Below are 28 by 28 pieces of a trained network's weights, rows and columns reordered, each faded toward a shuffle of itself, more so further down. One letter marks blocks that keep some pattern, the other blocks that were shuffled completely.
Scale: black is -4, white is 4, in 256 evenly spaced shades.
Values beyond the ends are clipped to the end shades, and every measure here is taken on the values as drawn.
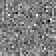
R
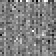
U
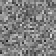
U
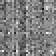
U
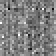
U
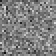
R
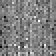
U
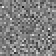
U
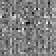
U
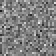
R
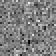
R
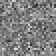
U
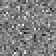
R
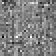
U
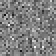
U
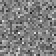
R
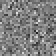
R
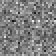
U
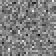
U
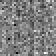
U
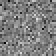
R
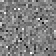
R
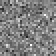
R
